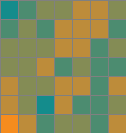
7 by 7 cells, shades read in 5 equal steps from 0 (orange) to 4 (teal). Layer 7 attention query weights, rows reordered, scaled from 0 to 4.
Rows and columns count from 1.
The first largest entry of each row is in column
1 1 6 4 6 3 3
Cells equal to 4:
2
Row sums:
15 14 13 16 11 16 12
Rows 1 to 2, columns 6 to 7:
1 2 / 1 3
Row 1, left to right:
4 3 2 2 1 1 2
